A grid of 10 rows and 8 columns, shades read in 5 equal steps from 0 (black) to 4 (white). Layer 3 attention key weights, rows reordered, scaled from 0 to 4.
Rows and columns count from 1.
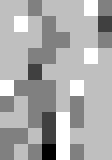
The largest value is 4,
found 8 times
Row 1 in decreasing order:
4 3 3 3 3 3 2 2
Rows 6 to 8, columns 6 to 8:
4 3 3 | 2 3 3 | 2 3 3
